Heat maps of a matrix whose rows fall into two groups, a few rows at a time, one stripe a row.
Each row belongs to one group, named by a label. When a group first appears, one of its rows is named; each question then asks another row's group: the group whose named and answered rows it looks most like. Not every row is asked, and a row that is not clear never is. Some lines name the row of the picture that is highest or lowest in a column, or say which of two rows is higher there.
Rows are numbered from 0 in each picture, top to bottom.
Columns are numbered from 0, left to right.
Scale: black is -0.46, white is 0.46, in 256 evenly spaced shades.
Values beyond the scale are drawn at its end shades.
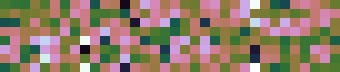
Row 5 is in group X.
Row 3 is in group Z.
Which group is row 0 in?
X
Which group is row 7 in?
X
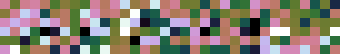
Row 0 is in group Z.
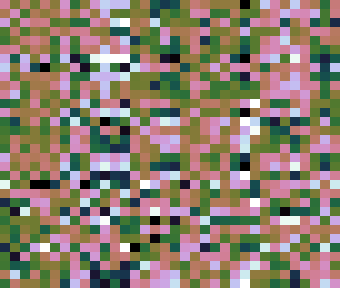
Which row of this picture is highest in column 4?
27
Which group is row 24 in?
Z
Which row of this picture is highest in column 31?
20
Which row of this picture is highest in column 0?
20
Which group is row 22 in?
X
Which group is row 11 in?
X
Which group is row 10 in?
Z
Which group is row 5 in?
Z
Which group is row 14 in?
X
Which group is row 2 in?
Z
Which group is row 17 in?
Z
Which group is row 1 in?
Z
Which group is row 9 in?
Z
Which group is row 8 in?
Z
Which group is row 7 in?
X
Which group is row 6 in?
Z
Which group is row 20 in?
X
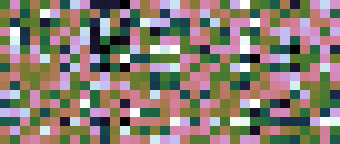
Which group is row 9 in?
Z
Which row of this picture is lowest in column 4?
2
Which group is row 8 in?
Z
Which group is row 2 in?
X
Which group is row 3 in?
Z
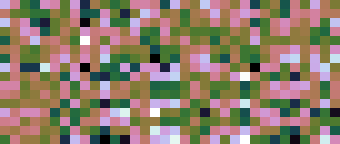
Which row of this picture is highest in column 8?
4
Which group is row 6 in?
Z
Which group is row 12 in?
Z
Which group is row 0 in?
X
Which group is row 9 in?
Z
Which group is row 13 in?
Z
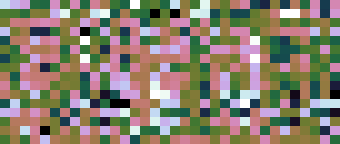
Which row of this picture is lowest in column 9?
11
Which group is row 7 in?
X
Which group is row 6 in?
X
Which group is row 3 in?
X
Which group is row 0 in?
X
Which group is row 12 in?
Z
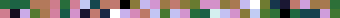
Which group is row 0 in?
X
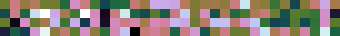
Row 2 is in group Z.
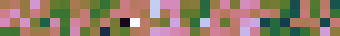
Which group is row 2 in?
X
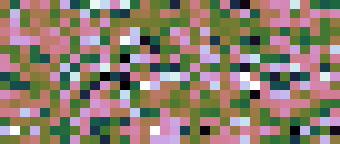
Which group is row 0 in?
Z
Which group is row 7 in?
Z
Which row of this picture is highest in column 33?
5
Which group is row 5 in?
Z
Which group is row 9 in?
X
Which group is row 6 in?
X
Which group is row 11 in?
Z
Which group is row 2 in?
Z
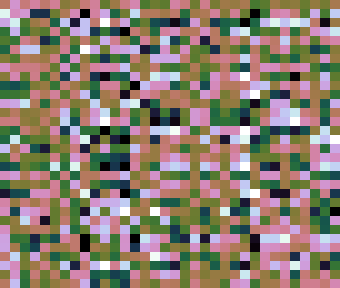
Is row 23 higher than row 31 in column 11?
Yes
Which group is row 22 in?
Z
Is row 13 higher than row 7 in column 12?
No
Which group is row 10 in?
X
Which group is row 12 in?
Z
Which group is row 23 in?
Z
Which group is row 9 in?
X
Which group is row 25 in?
Z
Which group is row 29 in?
Z
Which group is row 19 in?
Z
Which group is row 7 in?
Z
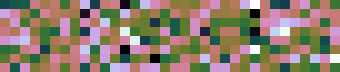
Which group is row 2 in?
Z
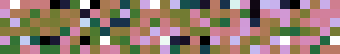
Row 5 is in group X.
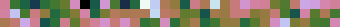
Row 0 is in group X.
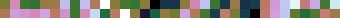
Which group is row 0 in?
Z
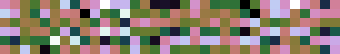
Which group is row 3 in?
Z
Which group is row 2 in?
X
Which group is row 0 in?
Z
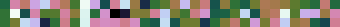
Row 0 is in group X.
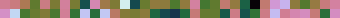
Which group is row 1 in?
Z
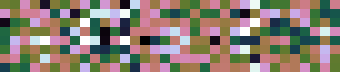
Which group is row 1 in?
Z
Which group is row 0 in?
X
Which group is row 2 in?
X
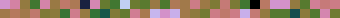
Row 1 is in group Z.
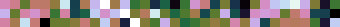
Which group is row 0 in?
Z
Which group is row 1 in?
Z
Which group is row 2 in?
X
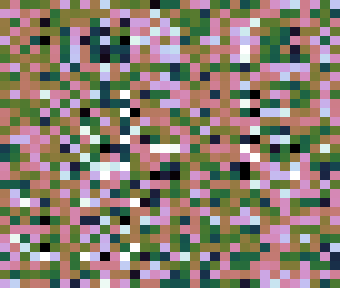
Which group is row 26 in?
Z
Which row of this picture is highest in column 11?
18
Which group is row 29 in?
Z
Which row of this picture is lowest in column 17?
19
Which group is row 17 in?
X
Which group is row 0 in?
Z
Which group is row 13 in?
X
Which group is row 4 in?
X
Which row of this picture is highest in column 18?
28
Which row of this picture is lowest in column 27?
16
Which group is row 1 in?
Z
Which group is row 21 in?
Z
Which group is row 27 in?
X
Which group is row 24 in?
X
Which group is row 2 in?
X
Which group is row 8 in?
X
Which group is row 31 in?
Z
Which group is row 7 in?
Z
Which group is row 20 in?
X
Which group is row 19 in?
Z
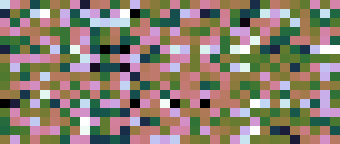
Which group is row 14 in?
X
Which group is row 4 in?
X
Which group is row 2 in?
Z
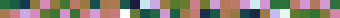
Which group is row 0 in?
X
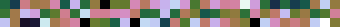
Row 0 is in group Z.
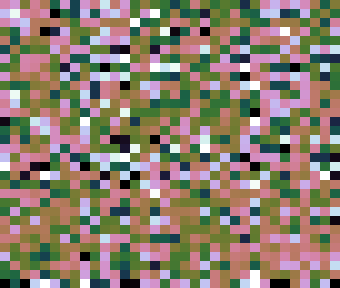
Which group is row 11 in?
Z
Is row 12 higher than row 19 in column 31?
No
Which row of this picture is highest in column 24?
7
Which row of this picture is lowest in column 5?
1
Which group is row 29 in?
Z
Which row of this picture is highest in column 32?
19
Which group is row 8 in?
Z
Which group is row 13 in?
X
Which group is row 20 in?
X
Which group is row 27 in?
X
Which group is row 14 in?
X
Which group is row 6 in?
Z
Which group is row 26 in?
Z
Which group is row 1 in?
Z
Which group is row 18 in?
X
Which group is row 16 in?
X
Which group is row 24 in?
Z
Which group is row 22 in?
X
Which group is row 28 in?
X
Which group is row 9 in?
X
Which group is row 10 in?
Z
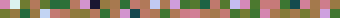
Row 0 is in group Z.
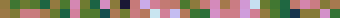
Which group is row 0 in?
X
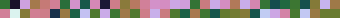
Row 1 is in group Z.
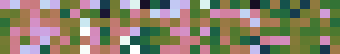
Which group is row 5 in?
X
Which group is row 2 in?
X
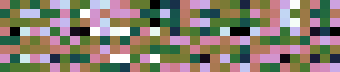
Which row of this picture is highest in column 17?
4
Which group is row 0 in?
Z
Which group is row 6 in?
Z
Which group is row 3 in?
Z
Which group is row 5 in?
Z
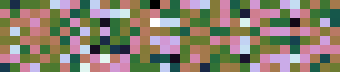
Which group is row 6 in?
Z
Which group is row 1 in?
Z
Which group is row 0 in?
Z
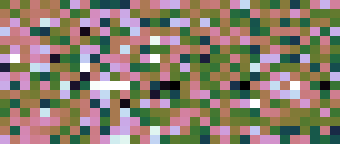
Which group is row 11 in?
X
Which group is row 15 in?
Z
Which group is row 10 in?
Z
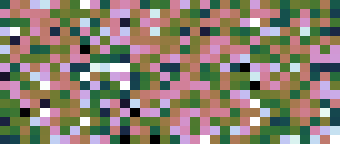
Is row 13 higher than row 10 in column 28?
No
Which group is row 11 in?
X
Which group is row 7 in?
Z
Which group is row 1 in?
Z
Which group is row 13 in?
X
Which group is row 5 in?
X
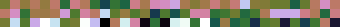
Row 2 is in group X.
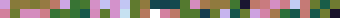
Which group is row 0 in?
Z
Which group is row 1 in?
Z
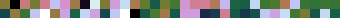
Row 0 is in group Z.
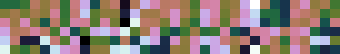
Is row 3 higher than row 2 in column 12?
Yes
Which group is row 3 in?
Z
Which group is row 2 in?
X
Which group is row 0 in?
X
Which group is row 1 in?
X
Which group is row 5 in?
Z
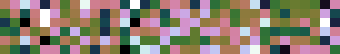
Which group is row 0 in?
X
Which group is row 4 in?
X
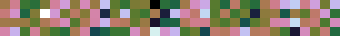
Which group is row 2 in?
Z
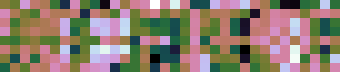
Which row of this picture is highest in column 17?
0
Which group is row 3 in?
Z
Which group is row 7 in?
Z
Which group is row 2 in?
Z
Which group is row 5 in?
Z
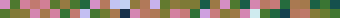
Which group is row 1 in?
X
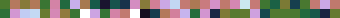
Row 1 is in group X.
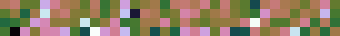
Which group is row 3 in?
Z
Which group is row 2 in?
X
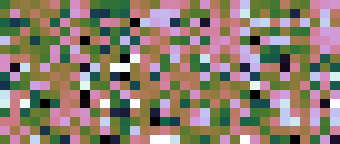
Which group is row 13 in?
Z
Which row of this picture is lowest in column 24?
7
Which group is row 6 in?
X
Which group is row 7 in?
Z
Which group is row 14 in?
X
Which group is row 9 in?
X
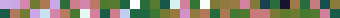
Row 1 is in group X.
